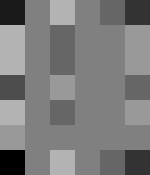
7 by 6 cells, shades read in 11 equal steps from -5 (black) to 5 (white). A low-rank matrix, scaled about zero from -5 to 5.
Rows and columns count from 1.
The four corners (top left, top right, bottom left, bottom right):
-4 -3 -5 -3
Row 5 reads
2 0 -1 0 0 1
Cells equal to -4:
1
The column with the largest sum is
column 3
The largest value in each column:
2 0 2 0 0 1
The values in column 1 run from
-5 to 2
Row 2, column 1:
2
